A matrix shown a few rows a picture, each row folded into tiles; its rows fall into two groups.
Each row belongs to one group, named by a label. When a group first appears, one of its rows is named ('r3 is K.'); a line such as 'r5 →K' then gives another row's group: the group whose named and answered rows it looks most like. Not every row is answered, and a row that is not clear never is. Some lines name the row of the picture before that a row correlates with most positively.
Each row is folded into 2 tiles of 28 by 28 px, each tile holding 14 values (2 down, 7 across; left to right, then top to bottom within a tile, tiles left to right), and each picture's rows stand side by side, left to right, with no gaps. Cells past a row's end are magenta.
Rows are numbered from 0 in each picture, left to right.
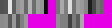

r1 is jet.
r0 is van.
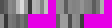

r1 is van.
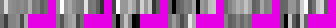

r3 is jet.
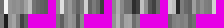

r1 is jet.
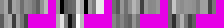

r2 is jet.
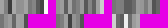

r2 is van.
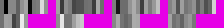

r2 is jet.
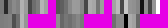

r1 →jet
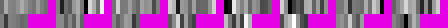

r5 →van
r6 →van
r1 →jet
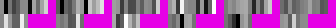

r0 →jet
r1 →jet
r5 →van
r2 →van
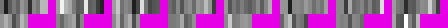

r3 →van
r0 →jet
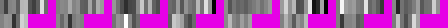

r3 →van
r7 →jet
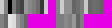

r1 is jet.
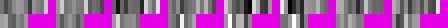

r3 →van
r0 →jet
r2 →jet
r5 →van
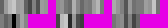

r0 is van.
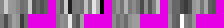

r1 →van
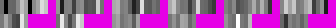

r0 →jet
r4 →van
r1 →jet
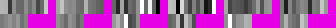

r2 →van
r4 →jet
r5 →jet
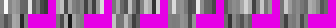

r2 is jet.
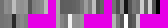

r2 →van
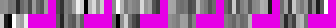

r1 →jet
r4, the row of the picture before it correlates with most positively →2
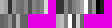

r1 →van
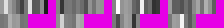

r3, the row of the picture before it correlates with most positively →1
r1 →jet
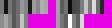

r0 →jet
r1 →van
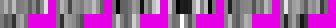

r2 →jet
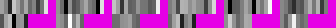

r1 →van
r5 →van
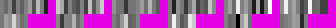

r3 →jet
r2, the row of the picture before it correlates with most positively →5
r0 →van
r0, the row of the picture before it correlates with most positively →5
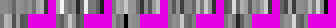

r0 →van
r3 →van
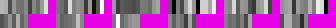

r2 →jet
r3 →jet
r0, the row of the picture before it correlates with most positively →2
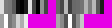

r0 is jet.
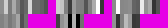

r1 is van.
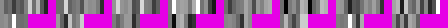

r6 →van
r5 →jet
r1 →van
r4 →jet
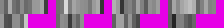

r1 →van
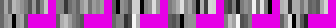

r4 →van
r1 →van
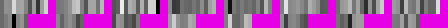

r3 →jet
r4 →jet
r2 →van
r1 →jet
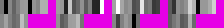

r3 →jet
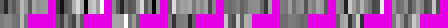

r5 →van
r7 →jet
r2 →van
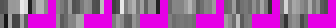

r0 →jet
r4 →van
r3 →jet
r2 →van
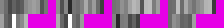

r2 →jet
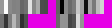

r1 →jet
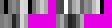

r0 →jet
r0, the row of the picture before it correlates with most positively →1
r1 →van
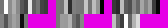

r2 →van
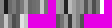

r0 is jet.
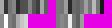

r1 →van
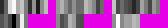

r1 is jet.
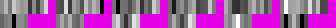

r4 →van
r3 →jet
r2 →jet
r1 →van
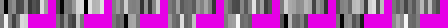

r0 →jet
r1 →jet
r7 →van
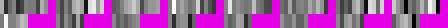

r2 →jet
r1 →jet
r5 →van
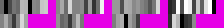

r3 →van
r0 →jet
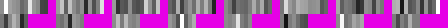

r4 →van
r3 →van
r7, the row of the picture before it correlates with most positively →1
